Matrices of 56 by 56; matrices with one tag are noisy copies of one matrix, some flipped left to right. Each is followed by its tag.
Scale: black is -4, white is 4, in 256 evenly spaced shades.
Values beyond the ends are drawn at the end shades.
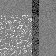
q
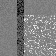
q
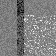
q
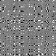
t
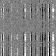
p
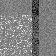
q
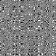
t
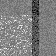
q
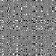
t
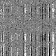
p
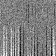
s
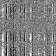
p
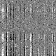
p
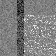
q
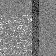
q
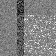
q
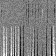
s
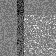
q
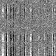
p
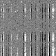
p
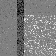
q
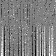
s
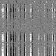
p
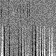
s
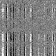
p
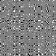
t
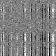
p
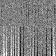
s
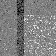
q
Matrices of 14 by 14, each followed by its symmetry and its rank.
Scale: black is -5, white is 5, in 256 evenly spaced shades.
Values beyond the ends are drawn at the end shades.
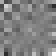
symmetric, rank two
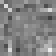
symmetric, rank three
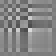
symmetric, rank one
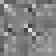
symmetric, rank three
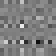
neither, rank two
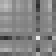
symmetric, rank one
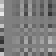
neither, rank one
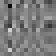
neither, rank two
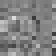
neither, rank three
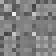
symmetric, rank two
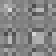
symmetric, rank two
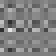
neither, rank one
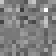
neither, rank three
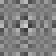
symmetric, rank one
